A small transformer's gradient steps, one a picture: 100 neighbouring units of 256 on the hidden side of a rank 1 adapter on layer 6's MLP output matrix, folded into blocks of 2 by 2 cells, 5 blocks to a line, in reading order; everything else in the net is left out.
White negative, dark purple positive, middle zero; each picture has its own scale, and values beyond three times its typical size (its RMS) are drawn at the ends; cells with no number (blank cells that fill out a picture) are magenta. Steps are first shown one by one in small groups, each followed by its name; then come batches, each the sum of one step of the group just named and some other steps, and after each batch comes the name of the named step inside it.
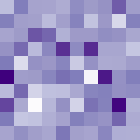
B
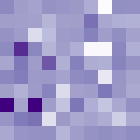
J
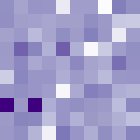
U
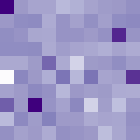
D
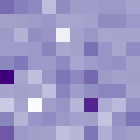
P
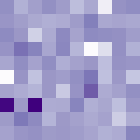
J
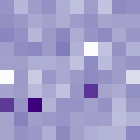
U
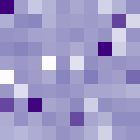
D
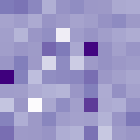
P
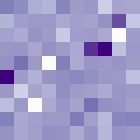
P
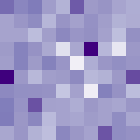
U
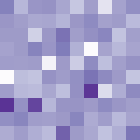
U
